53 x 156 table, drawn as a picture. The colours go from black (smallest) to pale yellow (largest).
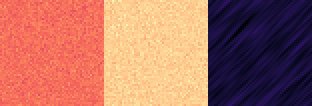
The table splits into one row of 3 panels. Panel 1,1: high, fine-grained, faint in contrast. Panel 1,2: very high, fine-grained, faint in contrast. Panel 1,3: very low, slanting up to the right, faint in contrast.
